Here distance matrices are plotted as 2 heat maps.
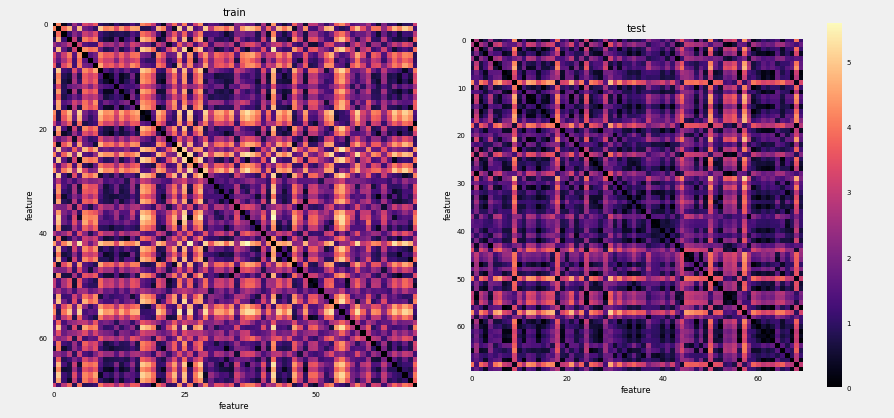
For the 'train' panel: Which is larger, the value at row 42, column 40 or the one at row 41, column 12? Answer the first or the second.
the first
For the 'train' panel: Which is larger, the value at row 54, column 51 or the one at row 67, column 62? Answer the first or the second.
the first
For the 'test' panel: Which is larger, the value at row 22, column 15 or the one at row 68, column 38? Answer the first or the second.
the second
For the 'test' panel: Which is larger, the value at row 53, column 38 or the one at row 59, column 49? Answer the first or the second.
the first
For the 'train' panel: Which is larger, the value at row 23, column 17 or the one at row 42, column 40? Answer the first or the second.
the second
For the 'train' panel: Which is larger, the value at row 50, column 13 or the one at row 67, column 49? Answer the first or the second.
the second
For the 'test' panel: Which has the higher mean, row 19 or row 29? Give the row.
29
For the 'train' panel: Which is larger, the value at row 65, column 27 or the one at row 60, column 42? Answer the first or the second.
the first
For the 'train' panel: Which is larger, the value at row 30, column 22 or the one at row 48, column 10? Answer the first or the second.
the first
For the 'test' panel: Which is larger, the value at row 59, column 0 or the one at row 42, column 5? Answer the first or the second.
the second
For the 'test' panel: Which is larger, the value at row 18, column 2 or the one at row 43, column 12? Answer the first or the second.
the first
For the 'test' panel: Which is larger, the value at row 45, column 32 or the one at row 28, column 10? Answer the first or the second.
the second
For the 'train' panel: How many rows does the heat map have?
70
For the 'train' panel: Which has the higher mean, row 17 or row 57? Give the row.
17
